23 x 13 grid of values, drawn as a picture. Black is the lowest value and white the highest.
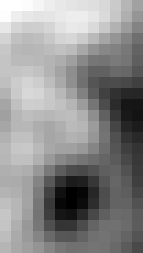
Grain: blotchy. Roughest part: bottom middle. Lone odd cells: none. Slope: up to the top left. Ninth with the highest average: top left. Mirror symmetry: none.
